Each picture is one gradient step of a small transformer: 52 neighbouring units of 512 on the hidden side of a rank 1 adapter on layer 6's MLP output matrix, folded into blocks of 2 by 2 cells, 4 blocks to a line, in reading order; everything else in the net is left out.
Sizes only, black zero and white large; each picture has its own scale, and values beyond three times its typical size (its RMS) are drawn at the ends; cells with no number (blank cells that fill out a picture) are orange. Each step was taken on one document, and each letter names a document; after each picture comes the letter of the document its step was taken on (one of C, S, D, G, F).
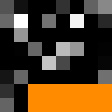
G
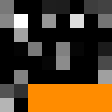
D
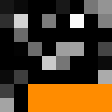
G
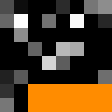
G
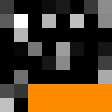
D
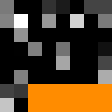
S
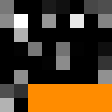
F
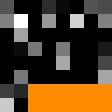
S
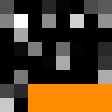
S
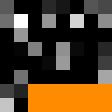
S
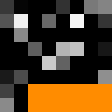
G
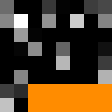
S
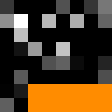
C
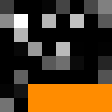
C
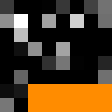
C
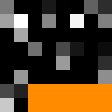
F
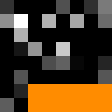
C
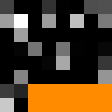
S
